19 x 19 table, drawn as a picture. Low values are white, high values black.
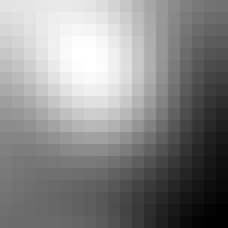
Slope: up to the bottom right. Ninth with the highest average: bottom right. Mirror symmetry: none. Stripes: none.
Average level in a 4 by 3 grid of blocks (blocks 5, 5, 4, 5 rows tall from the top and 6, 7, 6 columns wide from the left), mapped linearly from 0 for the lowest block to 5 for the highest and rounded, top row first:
0 0 3 | 1 0 3 | 2 2 4 | 3 4 5
